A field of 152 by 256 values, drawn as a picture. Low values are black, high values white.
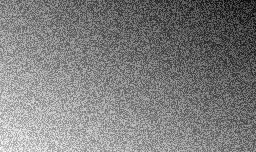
Odd rows or columns: none. Stripes: none. Histogram: bell-shaped. Slope: up to the bottom left. Ninth with the highest average: bottom left. Ninth with the lowest average: top right.
